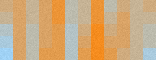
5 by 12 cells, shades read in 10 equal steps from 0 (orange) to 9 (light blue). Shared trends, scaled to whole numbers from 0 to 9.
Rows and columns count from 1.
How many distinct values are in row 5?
9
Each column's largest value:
9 3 6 3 2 7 5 1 6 4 5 8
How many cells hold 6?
8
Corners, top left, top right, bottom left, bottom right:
4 4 9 8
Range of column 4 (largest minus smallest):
1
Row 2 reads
5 3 5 3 1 6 5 1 5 3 5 5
